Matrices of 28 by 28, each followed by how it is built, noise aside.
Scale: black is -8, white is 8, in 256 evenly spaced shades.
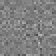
low rank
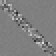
banded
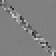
banded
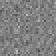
low rank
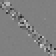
banded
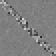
banded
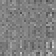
low rank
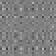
low rank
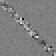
banded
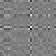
low rank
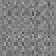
low rank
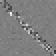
banded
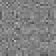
low rank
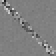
banded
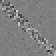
banded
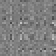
low rank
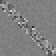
banded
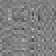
low rank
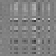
low rank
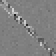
banded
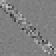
banded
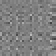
low rank
